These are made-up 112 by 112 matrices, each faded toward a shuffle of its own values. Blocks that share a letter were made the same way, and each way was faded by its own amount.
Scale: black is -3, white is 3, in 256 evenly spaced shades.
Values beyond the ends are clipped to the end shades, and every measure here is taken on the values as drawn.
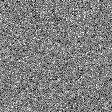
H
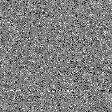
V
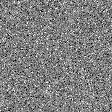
H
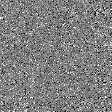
V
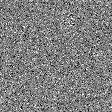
H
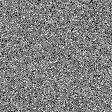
H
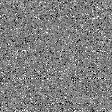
V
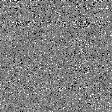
V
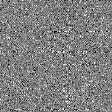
V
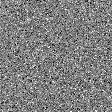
H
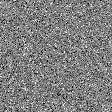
H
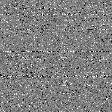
V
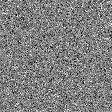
H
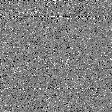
V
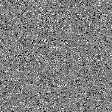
V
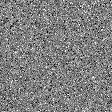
H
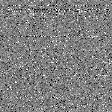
V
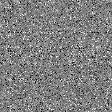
V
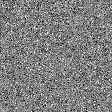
H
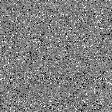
V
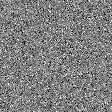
H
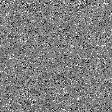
V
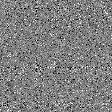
V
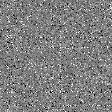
V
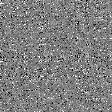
V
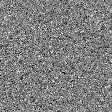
H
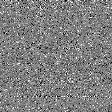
V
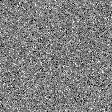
H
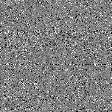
V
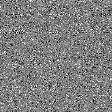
V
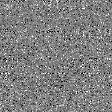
V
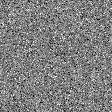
H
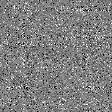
V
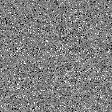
V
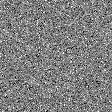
H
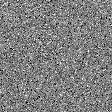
H
